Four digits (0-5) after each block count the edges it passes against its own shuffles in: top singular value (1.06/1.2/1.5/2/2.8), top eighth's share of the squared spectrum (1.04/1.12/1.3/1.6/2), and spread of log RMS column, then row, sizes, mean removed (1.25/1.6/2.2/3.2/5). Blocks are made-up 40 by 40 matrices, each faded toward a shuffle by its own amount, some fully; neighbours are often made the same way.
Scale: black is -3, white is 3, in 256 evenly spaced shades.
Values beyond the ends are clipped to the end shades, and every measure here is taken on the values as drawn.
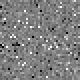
1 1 0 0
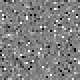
0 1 0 0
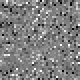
0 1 0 0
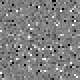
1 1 0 1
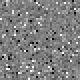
0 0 0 0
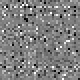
3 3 0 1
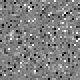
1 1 0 0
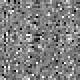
3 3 1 1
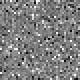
0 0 0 0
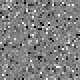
1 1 0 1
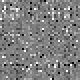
3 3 1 1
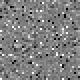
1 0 1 0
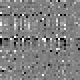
4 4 2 2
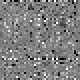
4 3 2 2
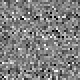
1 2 0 3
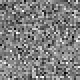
0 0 0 0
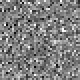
0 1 0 1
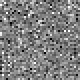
0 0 0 0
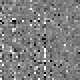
3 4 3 1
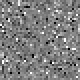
1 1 0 1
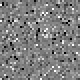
1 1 0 0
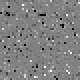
2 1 0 0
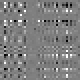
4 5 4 3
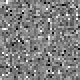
1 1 1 0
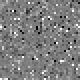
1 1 0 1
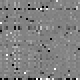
4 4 1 2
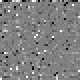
3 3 0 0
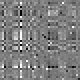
4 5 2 3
